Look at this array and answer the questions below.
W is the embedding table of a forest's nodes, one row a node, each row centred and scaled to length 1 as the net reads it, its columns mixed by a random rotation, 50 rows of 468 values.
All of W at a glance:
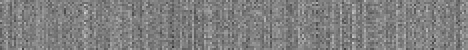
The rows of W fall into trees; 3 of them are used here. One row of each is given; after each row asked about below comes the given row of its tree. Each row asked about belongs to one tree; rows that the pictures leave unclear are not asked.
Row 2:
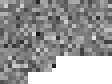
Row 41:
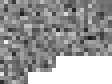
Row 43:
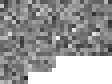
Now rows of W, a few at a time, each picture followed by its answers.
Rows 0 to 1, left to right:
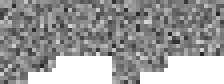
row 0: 41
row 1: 43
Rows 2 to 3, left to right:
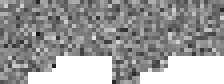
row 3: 41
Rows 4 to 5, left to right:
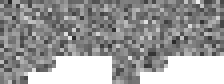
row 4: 43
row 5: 43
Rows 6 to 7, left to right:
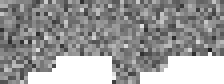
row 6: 2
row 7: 41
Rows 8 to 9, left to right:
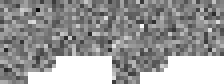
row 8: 43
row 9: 41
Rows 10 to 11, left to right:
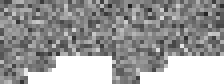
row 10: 43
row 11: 43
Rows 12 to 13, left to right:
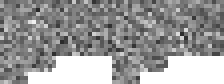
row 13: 43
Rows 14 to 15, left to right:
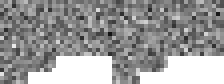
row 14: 41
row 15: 43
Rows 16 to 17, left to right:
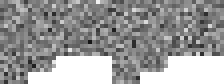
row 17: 43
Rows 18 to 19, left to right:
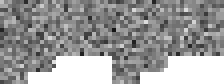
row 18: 2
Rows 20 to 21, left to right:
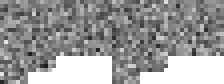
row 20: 41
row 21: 2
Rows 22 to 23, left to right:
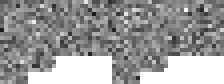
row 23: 43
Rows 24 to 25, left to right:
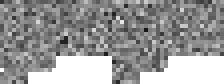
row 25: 41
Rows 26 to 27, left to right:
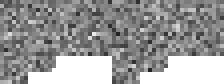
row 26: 43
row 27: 2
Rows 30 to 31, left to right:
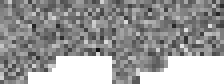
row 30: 41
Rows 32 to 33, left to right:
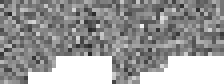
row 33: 41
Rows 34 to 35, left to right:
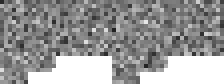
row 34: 43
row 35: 43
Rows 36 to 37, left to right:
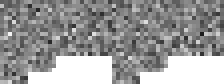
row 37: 43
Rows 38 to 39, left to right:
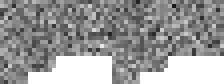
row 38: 41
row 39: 2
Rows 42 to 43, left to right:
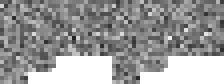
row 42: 43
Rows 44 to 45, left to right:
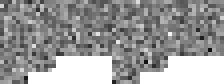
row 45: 41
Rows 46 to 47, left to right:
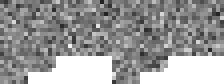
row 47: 41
